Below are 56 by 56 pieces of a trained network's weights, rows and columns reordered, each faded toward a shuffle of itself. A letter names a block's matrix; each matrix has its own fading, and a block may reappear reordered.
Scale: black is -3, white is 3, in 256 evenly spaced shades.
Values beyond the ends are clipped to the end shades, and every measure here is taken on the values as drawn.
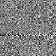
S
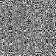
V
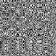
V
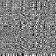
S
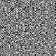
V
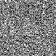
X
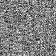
X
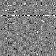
S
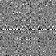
S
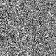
X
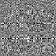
S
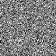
X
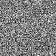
X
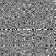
S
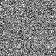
X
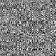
V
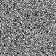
X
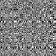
S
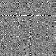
S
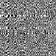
S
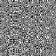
V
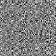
V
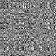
V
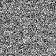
X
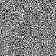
V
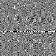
S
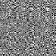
V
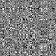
V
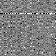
S
